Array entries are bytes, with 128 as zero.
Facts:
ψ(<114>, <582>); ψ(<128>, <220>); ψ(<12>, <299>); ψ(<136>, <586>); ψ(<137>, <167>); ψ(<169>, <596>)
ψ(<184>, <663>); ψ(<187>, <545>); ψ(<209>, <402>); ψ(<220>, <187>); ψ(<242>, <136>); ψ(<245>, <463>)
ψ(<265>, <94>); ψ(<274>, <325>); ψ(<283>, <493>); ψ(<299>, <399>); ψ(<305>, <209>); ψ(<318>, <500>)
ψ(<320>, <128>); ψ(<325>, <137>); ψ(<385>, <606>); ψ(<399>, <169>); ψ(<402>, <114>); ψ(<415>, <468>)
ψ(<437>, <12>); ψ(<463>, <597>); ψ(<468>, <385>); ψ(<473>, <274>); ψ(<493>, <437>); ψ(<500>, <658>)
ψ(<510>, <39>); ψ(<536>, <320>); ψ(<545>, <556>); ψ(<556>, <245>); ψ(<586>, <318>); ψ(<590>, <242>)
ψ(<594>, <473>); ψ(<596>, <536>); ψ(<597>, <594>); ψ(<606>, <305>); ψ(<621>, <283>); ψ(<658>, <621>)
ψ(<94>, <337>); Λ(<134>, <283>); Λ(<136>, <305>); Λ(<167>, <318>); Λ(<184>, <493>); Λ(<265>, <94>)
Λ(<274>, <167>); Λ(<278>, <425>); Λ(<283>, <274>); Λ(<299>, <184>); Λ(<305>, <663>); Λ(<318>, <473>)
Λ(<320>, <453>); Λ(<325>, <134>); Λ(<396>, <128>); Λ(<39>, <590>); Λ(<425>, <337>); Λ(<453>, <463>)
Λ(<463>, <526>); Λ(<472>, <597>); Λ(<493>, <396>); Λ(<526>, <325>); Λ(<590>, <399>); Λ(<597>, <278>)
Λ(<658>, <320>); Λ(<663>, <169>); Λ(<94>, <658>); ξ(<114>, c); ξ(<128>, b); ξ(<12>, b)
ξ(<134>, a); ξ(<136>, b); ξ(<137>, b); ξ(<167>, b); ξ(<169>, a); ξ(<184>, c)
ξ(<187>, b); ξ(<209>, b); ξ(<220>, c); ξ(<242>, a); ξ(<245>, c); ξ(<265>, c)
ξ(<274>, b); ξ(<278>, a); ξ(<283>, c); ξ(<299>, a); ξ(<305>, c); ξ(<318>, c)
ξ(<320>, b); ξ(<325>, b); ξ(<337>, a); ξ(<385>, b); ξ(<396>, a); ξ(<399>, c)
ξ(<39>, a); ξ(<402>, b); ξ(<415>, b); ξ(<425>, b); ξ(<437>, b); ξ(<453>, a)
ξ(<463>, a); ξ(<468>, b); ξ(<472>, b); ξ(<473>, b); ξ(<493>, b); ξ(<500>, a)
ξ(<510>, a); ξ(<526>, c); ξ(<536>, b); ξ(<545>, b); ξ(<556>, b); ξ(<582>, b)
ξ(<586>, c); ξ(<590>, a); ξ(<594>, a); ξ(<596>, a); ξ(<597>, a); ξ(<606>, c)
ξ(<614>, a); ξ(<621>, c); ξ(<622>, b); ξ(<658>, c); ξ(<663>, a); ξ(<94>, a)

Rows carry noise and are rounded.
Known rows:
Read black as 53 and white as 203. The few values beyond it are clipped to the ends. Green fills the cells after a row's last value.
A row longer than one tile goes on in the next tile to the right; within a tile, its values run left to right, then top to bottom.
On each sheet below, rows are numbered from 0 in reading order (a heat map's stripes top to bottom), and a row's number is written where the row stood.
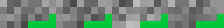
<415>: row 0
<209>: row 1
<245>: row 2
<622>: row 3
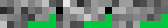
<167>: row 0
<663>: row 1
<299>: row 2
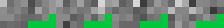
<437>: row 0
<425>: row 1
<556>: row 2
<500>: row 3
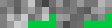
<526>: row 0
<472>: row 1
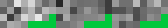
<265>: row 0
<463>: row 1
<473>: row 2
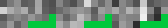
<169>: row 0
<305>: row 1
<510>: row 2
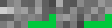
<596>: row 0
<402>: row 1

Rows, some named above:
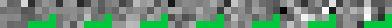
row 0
<556>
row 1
<396>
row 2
<245>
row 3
<597>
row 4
<134>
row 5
<184>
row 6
<510>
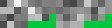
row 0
<337>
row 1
<305>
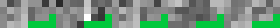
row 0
<399>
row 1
<39>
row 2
<399>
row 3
<136>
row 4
<621>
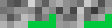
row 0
<305>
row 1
<658>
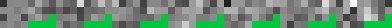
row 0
<594>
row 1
<137>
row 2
<536>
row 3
<606>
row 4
<278>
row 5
<425>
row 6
<94>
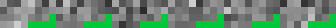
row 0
<606>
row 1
<453>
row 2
<320>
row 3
<556>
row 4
<614>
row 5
<396>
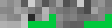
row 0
<283>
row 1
<545>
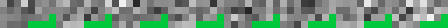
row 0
<545>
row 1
<586>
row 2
<590>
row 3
<220>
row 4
<325>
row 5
<493>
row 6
<318>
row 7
<265>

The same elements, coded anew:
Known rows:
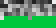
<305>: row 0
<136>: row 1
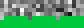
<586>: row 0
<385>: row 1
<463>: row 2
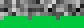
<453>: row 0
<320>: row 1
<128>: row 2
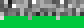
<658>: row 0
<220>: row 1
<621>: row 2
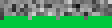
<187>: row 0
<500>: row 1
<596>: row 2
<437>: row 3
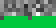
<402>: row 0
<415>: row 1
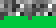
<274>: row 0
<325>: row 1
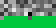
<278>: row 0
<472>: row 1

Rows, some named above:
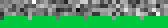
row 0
<536>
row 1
<606>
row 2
<320>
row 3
<594>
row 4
<278>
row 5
<134>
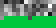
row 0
<136>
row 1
<325>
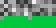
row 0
<278>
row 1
<245>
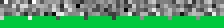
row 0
<283>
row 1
<399>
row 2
<510>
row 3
<536>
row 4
<473>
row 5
<134>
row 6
<396>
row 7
<134>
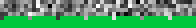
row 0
<137>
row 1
<39>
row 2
<137>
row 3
<318>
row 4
<184>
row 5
<597>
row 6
<305>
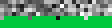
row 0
<299>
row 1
<493>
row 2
<337>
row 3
<590>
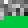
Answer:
<114>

